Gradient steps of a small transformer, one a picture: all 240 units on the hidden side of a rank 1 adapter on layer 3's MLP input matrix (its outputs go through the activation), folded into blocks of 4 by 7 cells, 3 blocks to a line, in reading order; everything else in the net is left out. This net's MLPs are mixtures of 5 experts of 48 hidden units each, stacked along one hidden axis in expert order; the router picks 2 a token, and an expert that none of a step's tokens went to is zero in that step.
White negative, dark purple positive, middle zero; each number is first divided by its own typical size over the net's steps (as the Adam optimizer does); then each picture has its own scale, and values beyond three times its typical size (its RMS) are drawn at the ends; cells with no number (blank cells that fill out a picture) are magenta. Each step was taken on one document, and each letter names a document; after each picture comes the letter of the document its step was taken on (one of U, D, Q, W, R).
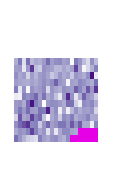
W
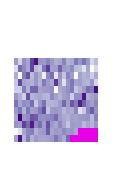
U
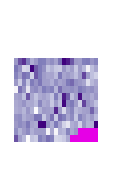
W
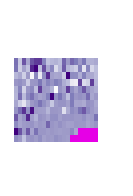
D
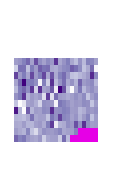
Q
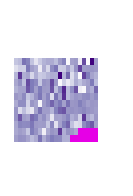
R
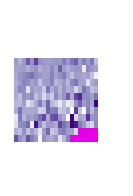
W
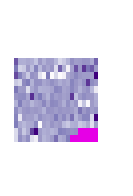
U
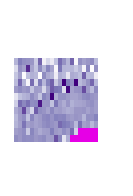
D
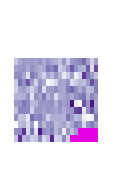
R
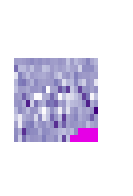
Q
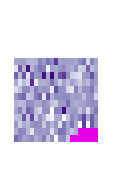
Q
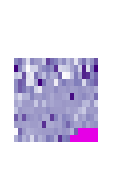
D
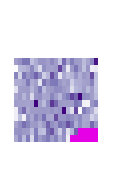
U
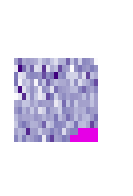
R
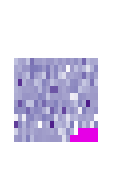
U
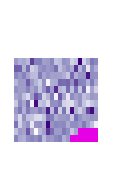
W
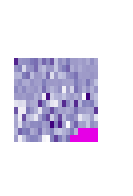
Q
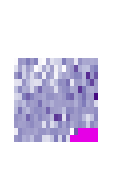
D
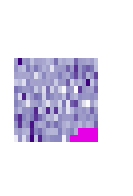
W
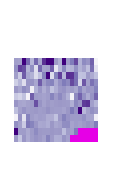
D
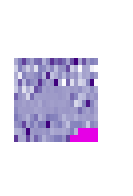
D
